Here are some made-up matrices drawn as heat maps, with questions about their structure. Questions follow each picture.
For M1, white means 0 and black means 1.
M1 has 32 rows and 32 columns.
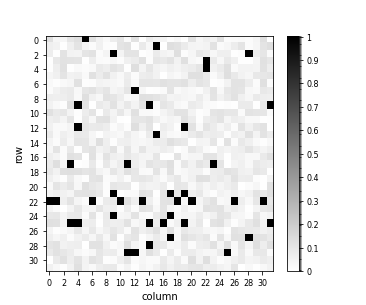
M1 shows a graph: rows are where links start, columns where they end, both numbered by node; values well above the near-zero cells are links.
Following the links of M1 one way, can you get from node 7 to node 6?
yes
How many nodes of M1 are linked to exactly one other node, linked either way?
10
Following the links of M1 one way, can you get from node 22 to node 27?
no
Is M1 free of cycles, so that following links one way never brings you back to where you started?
yes
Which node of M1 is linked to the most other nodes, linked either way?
node 22
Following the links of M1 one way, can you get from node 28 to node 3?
no
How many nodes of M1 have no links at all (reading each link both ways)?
1
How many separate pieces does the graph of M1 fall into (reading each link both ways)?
2
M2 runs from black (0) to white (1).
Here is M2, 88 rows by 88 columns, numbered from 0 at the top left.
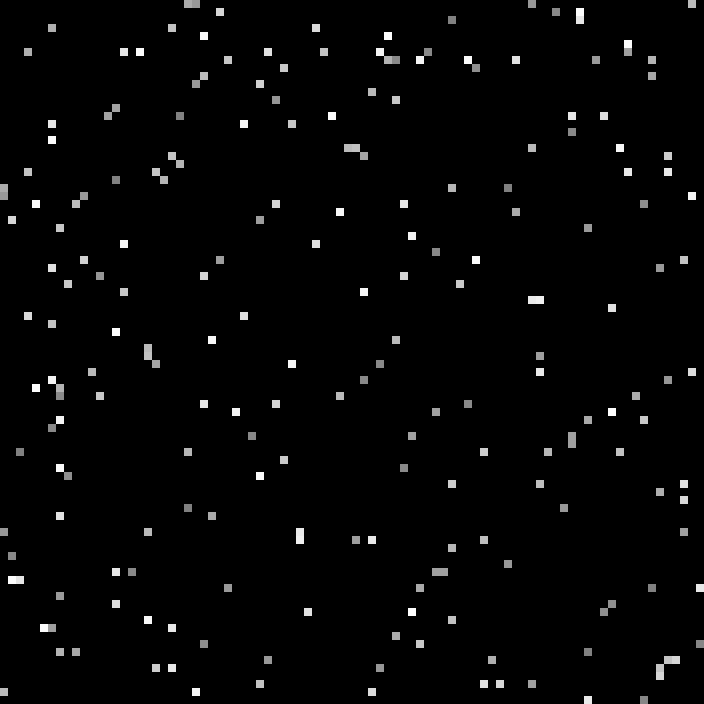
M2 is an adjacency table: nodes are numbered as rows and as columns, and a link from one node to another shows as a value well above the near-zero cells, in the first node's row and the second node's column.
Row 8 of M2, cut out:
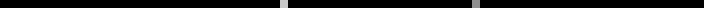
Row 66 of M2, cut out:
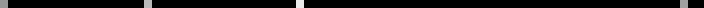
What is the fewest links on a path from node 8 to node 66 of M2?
4
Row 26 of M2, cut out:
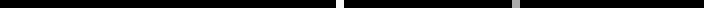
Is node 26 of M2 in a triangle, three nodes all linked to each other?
no
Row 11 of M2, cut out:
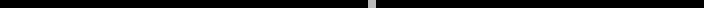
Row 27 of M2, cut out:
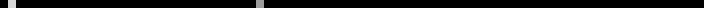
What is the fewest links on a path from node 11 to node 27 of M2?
6
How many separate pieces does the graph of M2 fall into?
5
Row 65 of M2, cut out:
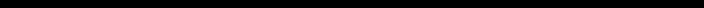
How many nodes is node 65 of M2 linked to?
0
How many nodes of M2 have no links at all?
1
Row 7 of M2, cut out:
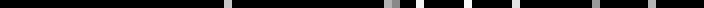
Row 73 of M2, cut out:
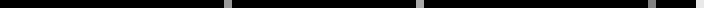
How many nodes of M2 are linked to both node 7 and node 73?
3
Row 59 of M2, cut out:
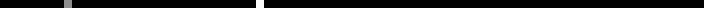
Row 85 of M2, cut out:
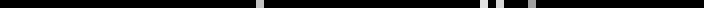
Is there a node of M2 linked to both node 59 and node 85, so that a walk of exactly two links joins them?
yes
